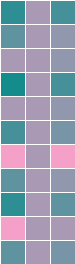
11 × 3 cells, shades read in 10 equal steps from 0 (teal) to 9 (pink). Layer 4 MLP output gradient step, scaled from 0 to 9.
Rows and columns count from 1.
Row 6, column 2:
6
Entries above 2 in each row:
1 3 3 1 3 2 3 3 2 3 3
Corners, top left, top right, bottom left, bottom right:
1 2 3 4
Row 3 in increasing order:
5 6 6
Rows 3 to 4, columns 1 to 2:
6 6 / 0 6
